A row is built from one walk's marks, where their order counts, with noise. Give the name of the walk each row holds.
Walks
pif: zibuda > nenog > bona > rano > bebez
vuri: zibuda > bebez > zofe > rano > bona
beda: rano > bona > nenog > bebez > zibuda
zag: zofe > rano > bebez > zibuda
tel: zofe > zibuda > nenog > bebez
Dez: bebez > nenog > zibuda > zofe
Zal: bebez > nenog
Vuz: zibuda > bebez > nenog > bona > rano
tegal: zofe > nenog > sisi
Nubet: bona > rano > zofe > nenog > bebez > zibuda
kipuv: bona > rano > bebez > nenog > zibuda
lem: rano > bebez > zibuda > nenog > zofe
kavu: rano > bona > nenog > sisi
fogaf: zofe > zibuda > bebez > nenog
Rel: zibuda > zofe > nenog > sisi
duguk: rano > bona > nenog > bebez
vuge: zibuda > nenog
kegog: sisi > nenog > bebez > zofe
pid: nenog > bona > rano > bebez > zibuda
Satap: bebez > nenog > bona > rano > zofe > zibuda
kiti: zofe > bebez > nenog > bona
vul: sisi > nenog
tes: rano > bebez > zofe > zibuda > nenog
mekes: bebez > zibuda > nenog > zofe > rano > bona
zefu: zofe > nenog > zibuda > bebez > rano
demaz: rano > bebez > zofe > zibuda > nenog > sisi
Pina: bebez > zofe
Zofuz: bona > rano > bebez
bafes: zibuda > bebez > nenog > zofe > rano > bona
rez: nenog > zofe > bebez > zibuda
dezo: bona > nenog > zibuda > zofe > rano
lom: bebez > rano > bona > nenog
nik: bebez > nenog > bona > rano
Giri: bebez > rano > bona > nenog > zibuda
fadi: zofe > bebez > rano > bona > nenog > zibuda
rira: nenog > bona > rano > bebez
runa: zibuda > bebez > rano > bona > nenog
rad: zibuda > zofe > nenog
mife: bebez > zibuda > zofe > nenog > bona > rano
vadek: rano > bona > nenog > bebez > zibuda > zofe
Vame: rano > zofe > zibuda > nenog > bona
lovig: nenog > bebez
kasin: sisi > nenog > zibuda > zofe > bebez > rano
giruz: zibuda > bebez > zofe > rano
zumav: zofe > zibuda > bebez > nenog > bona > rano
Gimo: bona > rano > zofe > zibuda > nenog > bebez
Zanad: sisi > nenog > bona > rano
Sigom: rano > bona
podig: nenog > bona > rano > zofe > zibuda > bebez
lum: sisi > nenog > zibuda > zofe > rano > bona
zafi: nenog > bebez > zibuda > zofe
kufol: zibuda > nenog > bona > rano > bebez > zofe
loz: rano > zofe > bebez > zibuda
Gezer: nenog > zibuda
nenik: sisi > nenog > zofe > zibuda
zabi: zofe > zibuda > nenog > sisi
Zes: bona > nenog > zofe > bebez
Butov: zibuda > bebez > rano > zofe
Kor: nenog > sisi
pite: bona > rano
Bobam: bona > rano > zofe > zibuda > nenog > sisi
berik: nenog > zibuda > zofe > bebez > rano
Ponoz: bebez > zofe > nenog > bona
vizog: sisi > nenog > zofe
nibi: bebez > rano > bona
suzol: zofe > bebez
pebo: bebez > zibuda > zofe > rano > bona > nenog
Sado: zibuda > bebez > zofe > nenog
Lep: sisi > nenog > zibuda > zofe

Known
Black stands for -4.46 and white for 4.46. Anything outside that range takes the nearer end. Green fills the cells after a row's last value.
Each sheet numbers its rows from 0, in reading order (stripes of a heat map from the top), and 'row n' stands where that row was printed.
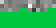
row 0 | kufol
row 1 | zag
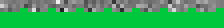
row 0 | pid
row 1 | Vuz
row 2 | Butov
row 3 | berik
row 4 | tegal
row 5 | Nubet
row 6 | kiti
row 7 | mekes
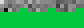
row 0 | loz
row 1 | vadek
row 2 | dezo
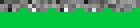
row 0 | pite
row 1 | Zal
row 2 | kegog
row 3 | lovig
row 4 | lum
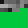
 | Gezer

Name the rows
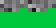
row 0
Bobam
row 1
rez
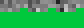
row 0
zefu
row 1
kasin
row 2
vizog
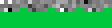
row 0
Sigom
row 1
demaz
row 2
lom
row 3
Zanad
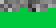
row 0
Gimo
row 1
Lep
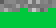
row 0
zumav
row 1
duguk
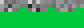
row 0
Zofuz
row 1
Vame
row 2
fogaf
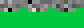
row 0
kavu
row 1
nik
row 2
Rel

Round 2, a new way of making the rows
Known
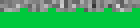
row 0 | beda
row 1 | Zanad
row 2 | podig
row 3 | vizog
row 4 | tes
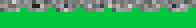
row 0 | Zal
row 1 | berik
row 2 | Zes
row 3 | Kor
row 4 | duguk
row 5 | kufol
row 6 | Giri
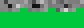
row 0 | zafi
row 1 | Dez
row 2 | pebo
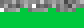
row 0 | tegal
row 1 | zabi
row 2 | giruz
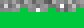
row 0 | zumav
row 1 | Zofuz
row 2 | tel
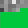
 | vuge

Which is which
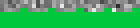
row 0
vuri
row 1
Bobam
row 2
fogaf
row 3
lom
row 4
zefu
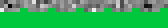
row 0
Rel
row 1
Butov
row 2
Vuz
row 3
zag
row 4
Vame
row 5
Lep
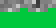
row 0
pid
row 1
loz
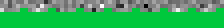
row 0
Nubet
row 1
nibi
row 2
vul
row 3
lovig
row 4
kasin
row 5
Gezer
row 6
Sigom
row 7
fadi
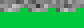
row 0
runa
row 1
vadek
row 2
mekes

